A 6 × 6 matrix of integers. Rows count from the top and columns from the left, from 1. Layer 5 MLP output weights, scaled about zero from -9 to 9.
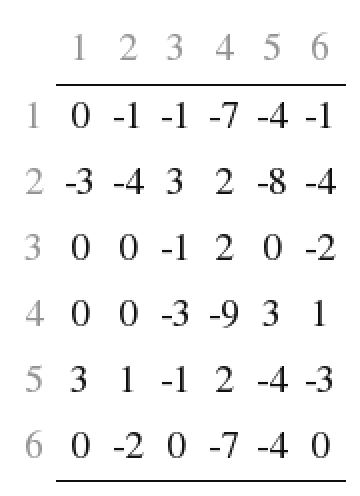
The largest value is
3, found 3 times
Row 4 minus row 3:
0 0 -2 -11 3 3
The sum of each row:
-14 -14 -1 -8 -2 -13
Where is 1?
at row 4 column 6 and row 5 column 2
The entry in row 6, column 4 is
-7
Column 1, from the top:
0 -3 0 0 3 0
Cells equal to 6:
0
